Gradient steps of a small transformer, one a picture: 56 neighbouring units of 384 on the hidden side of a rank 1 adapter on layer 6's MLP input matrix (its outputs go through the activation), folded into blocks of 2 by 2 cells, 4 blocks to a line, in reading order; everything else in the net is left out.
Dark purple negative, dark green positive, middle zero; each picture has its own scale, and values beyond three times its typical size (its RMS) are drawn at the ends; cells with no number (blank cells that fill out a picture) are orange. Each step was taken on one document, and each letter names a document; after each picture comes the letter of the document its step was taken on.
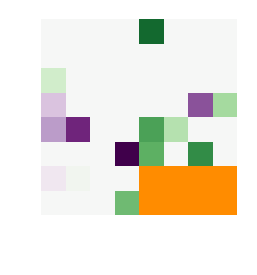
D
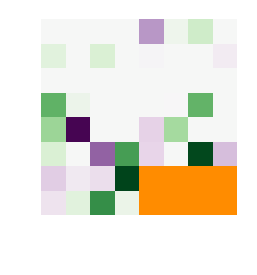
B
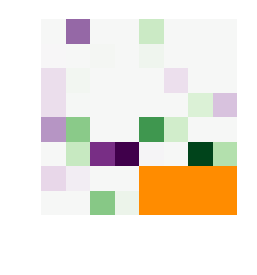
D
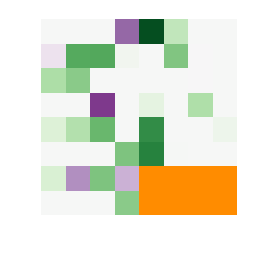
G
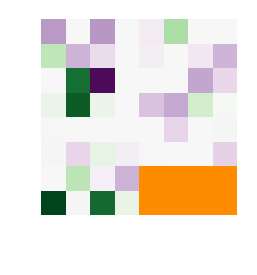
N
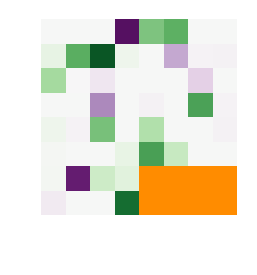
G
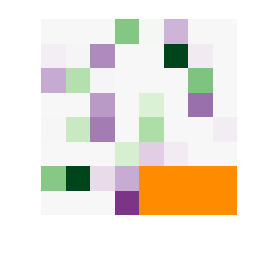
G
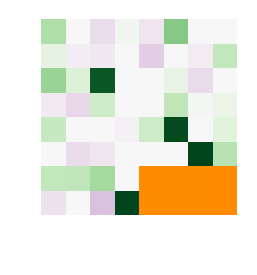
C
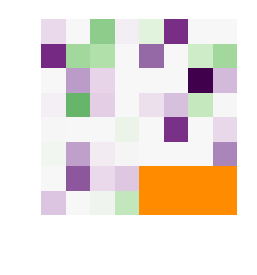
N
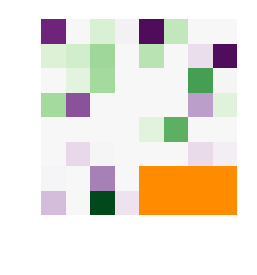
C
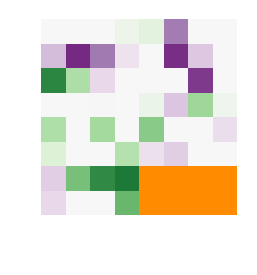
G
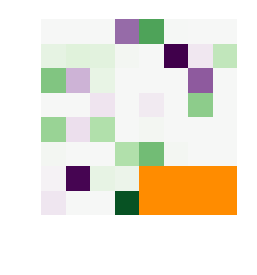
G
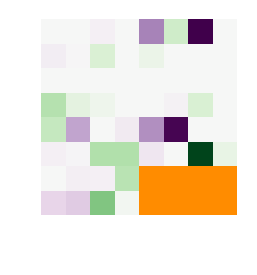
B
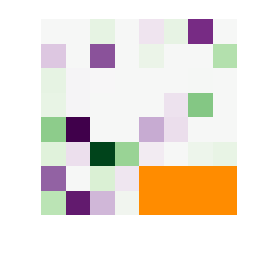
B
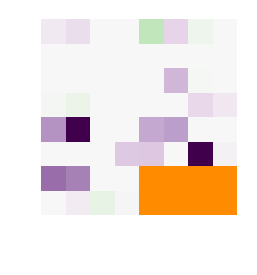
D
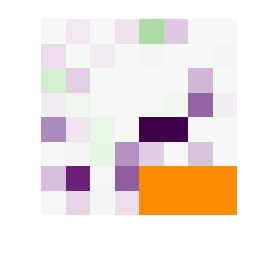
D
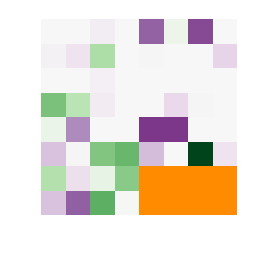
B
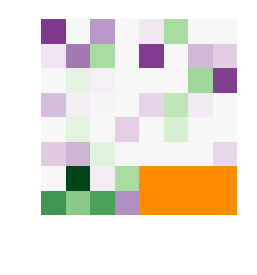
N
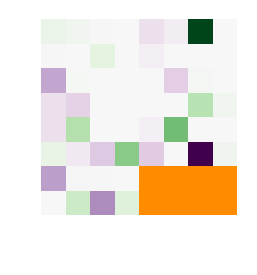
D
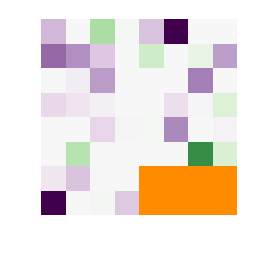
C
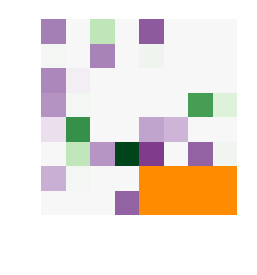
D
